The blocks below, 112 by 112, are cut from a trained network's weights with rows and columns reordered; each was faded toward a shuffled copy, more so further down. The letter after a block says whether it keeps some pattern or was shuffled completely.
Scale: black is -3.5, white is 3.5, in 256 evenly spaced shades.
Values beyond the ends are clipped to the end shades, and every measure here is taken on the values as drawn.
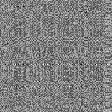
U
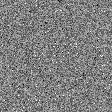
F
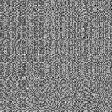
U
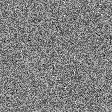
F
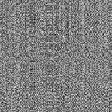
U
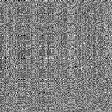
U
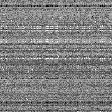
U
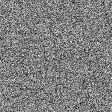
F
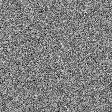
F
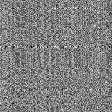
U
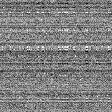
U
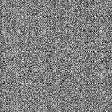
U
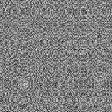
U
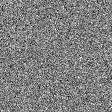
F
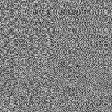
U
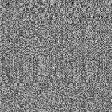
U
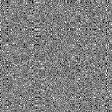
U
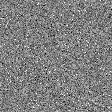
F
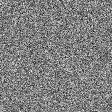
F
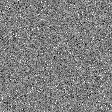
F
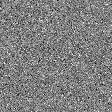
F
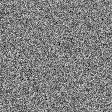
F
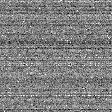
U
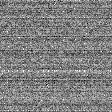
U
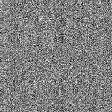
U
